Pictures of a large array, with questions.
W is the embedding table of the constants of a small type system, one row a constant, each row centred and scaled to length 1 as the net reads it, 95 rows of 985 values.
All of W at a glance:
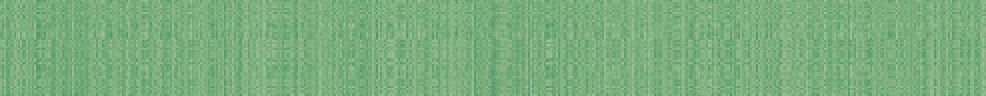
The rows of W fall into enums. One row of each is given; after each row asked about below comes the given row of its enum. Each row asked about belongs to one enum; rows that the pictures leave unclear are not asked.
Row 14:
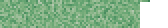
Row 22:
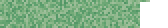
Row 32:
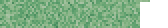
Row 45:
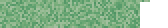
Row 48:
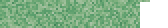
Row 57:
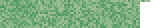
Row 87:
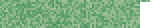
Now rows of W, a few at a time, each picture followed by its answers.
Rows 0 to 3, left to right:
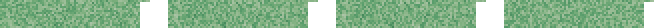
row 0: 48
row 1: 32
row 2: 32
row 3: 22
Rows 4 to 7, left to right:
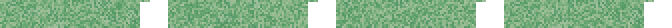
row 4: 45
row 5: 87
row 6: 22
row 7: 45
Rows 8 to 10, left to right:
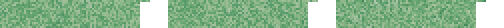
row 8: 87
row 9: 57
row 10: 14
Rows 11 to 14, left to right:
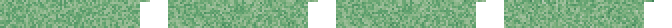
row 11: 22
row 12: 48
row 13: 48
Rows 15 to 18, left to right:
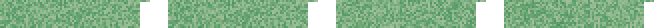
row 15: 22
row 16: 22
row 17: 45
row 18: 87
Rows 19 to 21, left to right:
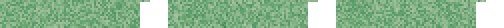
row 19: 45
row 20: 32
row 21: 57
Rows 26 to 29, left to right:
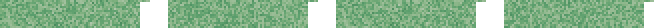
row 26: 48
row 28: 48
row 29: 22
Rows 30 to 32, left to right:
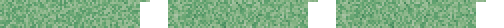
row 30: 22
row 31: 32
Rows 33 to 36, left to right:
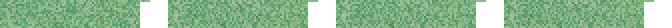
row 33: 48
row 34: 32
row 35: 32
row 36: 32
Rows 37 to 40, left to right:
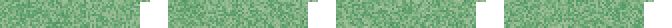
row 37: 87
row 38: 57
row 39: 48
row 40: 45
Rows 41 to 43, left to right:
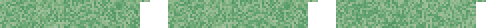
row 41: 45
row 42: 45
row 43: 87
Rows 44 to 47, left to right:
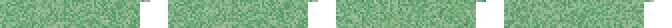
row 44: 45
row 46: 14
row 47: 22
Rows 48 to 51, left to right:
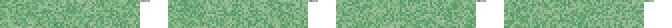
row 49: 57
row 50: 45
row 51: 22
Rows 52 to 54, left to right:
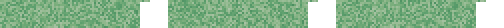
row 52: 45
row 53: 57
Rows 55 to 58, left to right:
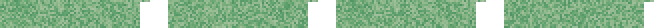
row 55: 57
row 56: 45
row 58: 22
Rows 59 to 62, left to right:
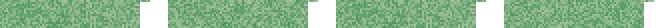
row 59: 87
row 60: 48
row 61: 87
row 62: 45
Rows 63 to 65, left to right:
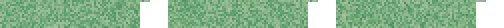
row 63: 45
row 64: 57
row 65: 32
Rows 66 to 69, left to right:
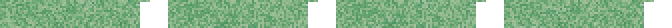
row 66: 48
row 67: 87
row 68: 87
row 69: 48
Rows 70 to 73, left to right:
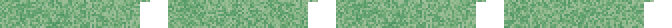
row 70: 87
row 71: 57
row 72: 87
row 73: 22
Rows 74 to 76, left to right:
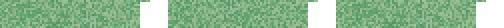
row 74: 87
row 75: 22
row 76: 87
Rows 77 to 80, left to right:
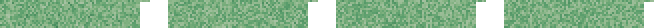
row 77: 32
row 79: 87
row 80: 22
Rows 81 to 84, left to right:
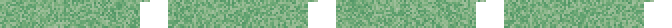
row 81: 45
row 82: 22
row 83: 57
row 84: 22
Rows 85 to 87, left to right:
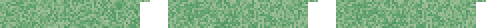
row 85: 45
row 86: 87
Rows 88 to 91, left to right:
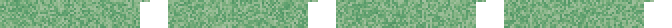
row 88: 57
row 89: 45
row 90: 87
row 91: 22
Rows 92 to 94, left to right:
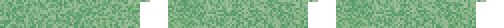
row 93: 57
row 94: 57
